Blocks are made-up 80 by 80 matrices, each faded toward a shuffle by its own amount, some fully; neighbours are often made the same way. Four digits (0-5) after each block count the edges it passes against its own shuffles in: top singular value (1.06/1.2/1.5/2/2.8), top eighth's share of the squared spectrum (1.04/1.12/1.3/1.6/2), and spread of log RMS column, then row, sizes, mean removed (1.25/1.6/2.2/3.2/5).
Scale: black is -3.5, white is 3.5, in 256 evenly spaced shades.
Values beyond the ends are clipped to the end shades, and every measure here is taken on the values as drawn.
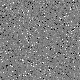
0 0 0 0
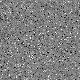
0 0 0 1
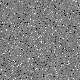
2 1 0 0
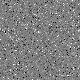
1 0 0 0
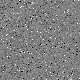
1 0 0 0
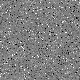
0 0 0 0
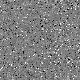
3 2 1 1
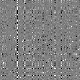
5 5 3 2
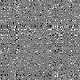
4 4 2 2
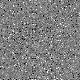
3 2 1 1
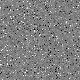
2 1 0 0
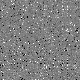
3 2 1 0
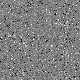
2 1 0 0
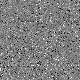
2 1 0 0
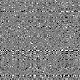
4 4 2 3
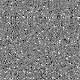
3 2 0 1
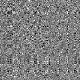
4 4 2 2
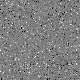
1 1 0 0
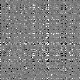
4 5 3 3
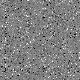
2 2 2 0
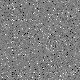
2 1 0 0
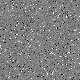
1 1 0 0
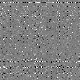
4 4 2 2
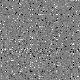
3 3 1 2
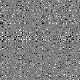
4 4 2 3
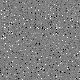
2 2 1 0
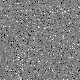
1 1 1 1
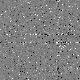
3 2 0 1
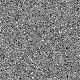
0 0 0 0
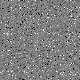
1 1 1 1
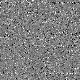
1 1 1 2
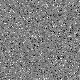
2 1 0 0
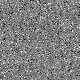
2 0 0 0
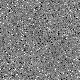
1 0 0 0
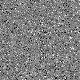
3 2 0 1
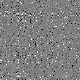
4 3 1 1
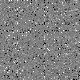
4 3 1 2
